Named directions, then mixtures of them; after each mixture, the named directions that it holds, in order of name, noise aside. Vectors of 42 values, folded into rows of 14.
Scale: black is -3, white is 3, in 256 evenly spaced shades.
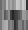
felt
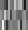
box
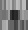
felt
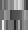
box, felt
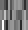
box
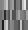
box, felt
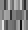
box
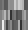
box, felt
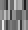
box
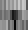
felt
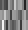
box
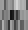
box, felt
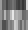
felt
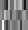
box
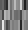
box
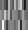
box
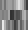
box, felt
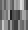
box, felt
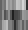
felt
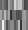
box, felt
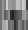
felt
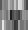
box, felt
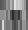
box, felt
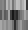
felt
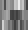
box, felt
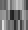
box, felt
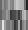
box, felt
